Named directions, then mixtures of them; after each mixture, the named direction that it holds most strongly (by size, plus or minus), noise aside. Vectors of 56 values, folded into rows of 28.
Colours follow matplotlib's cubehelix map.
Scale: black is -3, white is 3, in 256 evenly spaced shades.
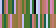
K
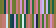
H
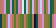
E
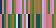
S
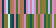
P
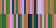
E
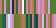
E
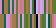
K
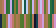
E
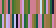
H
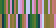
S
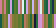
E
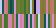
K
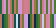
S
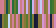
E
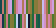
S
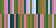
P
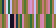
P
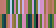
E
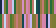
K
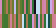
K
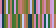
K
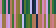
K
